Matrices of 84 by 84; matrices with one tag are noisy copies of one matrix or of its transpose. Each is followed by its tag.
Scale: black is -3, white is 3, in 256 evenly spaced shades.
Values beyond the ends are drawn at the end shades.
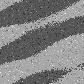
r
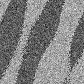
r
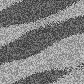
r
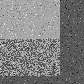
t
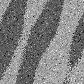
r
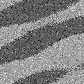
r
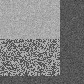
t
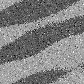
r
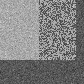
t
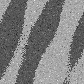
r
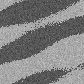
r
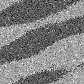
r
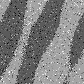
r
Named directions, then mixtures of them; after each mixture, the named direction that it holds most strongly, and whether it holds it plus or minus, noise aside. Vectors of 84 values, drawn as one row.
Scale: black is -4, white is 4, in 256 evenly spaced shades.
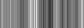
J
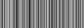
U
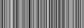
U, plus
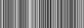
U, minus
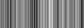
J, minus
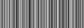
U, plus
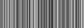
U, plus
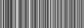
U, minus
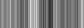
J, plus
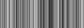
J, plus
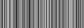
U, plus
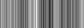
J, plus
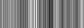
J, plus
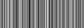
U, plus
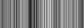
J, minus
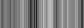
J, minus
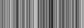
U, plus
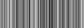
U, plus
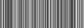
U, minus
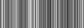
J, plus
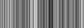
J, plus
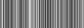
U, minus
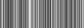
U, minus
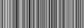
U, plus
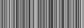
U, plus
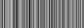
U, plus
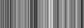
J, minus
